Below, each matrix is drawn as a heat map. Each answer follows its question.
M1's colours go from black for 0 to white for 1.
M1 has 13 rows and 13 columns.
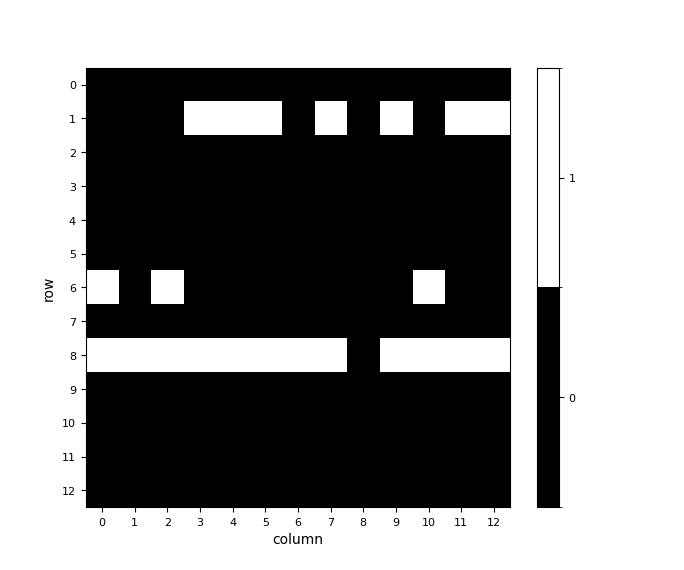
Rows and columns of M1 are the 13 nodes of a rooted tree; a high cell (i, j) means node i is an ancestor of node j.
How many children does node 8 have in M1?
2
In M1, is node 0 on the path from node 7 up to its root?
no
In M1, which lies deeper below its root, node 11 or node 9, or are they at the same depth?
the same depth
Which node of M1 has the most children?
1
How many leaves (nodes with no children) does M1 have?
10
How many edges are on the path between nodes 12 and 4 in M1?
2
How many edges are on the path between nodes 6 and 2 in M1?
1
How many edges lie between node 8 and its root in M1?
0
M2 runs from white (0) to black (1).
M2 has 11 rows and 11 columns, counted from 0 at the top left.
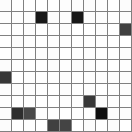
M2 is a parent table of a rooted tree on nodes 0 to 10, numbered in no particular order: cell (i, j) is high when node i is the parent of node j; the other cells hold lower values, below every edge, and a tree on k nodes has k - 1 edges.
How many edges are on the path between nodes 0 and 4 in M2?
6
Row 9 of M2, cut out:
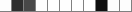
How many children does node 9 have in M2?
3
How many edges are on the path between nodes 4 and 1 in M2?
4
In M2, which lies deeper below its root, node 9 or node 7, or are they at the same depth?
node 7
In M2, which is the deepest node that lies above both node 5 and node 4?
10
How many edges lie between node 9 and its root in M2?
0
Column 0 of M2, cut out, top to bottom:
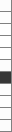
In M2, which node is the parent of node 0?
6
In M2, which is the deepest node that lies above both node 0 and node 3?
1
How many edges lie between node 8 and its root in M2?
1
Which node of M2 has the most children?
9
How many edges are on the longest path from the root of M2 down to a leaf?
3
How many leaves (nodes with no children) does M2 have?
5
